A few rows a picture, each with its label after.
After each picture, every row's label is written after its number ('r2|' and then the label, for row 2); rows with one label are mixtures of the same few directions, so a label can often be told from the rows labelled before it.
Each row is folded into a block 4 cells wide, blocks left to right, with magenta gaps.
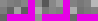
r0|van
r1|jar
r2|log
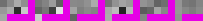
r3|van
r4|van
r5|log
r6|van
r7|van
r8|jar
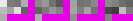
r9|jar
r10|log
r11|jar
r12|van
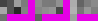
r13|jar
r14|van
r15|jar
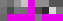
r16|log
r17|van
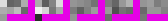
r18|jar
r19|log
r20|van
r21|log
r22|jar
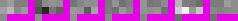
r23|log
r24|log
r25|van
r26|van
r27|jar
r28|log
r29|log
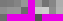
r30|van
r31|log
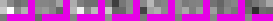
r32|log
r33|van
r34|log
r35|jar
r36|jar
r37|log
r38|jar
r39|log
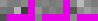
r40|van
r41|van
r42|jar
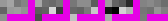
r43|jar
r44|van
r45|van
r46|van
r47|van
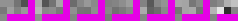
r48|log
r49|jar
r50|jar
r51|log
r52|jar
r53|jar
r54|van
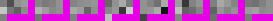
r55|jar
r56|log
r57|van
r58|van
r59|van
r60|jar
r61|jar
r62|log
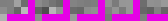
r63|van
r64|van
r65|van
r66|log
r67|log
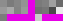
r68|log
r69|van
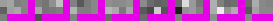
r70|jar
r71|log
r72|jar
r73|log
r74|van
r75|jar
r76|log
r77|jar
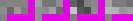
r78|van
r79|jar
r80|jar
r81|log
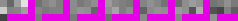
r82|log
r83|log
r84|van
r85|log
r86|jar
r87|van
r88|log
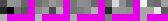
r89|log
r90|van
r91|van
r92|jar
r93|jar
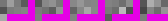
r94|log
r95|jar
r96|jar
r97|van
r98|jar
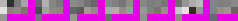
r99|jar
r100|jar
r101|van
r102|log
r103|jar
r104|van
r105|van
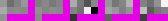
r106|jar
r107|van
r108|van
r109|log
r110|log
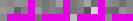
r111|van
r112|log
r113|van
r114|van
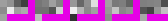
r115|log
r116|van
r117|log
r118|log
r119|van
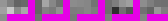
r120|log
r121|jar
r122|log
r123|log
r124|van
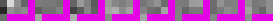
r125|jar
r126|log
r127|log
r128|log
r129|van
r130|log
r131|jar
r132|jar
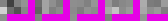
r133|jar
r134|jar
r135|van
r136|log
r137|jar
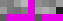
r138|log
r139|van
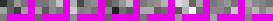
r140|jar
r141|log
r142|jar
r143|log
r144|van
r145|jar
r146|van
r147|log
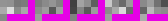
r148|log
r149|van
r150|jar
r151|jar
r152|log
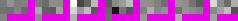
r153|log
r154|jar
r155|jar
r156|log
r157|log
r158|log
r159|jar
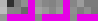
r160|jar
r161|log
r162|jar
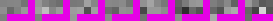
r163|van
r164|log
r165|van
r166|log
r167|jar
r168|log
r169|van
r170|van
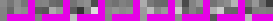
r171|van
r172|van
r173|van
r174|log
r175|log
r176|jar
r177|van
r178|log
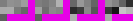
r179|van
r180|log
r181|log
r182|van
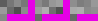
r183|jar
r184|van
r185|log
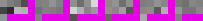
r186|van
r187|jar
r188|log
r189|van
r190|van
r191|jar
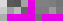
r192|jar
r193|van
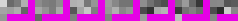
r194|jar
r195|log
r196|jar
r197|log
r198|van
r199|log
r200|van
